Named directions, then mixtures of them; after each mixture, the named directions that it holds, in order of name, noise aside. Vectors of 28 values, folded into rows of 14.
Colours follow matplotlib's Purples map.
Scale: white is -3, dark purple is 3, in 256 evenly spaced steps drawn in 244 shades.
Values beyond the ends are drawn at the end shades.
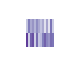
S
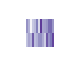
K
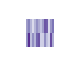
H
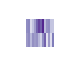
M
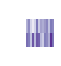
H, K, S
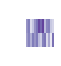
M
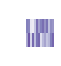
H, K, M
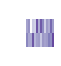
K, M, S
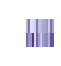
H, K, S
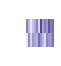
K, S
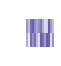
H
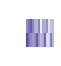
H, K, S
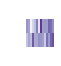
K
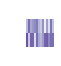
S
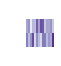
K, M, S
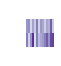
K, S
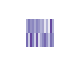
S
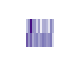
K, M, S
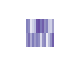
H, M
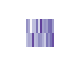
K
